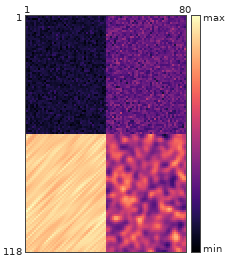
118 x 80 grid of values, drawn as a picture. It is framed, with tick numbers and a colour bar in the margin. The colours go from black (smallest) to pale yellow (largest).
It is made of 2 by 2 panels. Panel 1,1: very low, fine-grained, faint in contrast. Panel 1,2: low, fine-grained. Panel 2,1: very high, slanting up to the right, faint in contrast. Panel 2,2: middling, blotchy, strong in contrast.
